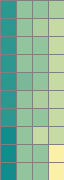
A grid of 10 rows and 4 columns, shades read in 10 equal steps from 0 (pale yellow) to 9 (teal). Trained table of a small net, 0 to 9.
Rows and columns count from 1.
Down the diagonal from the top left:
8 4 4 2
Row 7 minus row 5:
0 -1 0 0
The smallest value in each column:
8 4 2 0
